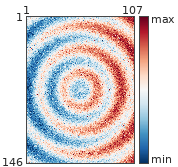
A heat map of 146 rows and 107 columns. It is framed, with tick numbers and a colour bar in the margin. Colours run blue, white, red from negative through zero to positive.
Rings spread out from the centre. On average the colour sits 50% of the way up the scale. There is an overall slope up to the right.
